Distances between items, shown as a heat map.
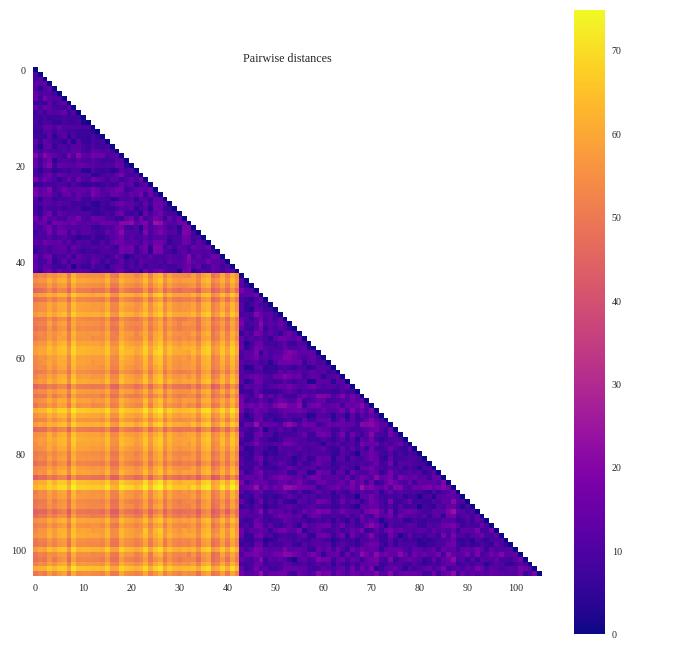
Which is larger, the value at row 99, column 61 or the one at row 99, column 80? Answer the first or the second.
the first
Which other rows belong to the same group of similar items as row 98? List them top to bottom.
43, 44, 45, 46, 47, 48, 49, 50, 51, 52, 53, 54, 55, 56, 57, 58, 59, 60, 61, 62, 63, 64, 65, 66, 67, 68, 69, 70, 71, 72, 73, 74, 75, 76, 77, 78, 79, 80, 81, 82, 83, 84, 85, 86, 87, 88, 89, 90, 91, 92, 93, 94, 95, 96, 97, 99, 100, 101, 102, 103, 104, 105
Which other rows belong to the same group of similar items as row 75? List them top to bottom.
43, 44, 45, 46, 47, 48, 49, 50, 51, 52, 53, 54, 55, 56, 57, 58, 59, 60, 61, 62, 63, 64, 65, 66, 67, 68, 69, 70, 71, 72, 73, 74, 76, 77, 78, 79, 80, 81, 82, 83, 84, 85, 86, 87, 88, 89, 90, 91, 92, 93, 94, 95, 96, 97, 98, 99, 100, 101, 102, 103, 104, 105
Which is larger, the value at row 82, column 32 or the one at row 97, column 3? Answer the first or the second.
the second
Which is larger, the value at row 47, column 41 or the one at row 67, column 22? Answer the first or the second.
the first
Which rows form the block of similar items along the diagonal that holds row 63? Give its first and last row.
43 to 105
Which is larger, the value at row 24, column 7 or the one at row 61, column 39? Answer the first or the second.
the second
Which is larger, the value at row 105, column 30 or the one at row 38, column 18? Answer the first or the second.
the first
